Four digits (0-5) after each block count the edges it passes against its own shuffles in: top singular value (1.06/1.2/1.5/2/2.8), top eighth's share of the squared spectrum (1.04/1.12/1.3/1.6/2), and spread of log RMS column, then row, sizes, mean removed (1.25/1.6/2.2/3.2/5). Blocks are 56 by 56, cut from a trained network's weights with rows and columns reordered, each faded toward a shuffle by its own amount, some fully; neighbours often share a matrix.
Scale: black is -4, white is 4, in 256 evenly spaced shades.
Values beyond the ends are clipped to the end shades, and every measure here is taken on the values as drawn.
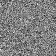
1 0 0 0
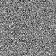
2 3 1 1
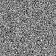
1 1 0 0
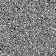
0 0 0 0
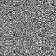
3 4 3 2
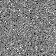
0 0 0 0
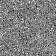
0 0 0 0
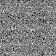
2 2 1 0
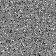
0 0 0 0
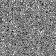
1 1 0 0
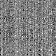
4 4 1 2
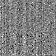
3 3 1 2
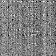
3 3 1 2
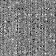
3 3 0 2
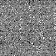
2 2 2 0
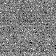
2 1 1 0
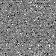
1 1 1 0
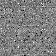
1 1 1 0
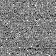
2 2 1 0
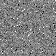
0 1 0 0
